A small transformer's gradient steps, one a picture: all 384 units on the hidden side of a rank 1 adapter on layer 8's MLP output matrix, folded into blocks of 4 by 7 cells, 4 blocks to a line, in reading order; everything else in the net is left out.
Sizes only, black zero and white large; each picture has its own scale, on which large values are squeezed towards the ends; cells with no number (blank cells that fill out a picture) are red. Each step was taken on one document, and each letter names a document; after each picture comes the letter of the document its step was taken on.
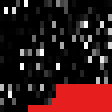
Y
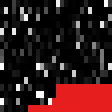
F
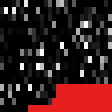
Y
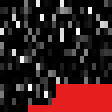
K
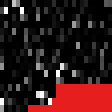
F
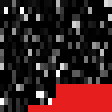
F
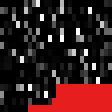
K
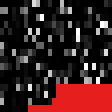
K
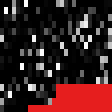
Y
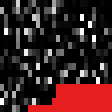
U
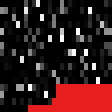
K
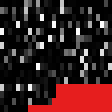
K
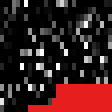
Y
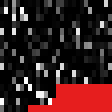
F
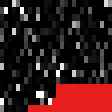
F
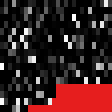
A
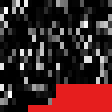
Y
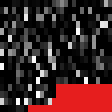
A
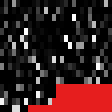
A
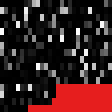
K
